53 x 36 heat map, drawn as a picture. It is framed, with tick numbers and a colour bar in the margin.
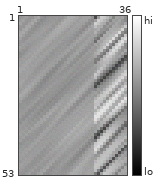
Ninth with the highest average: middle right. Seam: vertical, 70% of the way across, the left part calmer. Histogram: heavy tails on both sides. Odd rows or columns: none. Mirror symmetry: none.
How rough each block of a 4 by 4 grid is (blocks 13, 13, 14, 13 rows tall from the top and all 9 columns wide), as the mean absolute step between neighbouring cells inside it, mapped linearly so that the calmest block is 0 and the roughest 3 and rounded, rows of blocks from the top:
0 0 1 3 | 0 0 1 3 | 0 0 1 3 | 0 0 1 3
